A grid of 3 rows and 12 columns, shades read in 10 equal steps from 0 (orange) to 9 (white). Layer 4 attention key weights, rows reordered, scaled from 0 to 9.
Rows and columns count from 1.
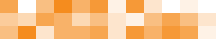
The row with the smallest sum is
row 3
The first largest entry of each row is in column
2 8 12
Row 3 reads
4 0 7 3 3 2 7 1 3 1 2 8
